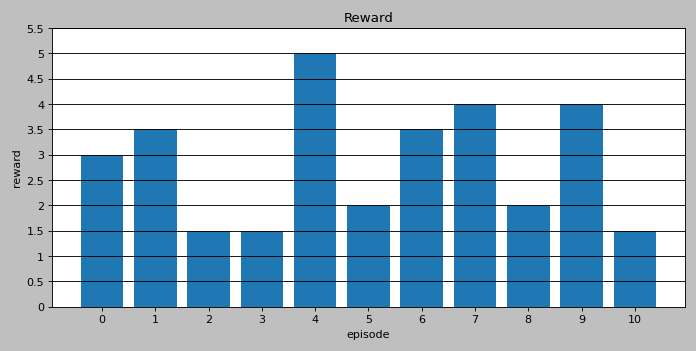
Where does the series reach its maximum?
4
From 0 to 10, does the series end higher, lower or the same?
lower
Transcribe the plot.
Title: Reward
x-axis: episode, ticks 0 1 2 3 4 5 6 7 8 9 10
y-axis: reward, ticks 0 0.5 1 1.5 2 2.5 3 3.5 4 4.5 5 5.5
Values:
3 3.5 1.5 1.5 5 2 3.5 4 2 4 1.5
